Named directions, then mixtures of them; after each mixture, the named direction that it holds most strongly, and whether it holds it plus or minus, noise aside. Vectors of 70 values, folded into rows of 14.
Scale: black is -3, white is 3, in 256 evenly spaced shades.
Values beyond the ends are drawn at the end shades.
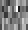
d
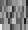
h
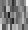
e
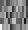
h, plus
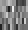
h, minus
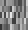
h, minus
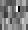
d, plus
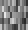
d, minus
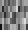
d, plus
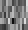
h, minus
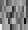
h, plus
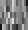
e, minus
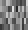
h, minus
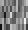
h, minus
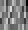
h, plus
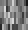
e, minus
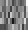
h, minus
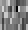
d, minus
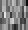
e, minus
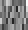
h, minus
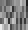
h, plus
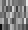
h, minus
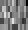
e, minus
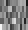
h, plus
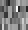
d, plus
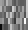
h, minus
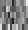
e, plus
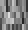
e, minus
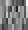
h, minus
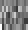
d, minus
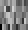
e, minus
